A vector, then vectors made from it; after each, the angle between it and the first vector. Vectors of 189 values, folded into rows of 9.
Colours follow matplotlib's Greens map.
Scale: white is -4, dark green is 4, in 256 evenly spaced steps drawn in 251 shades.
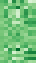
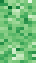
partly aligned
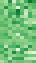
nearly opposite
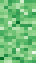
partly opposed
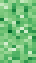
orthogonal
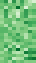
nearly parallel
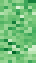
partly opposed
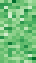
partly aligned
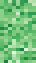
partly aligned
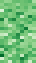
orthogonal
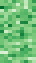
orthogonal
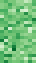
orthogonal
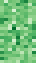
orthogonal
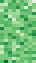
partly aligned
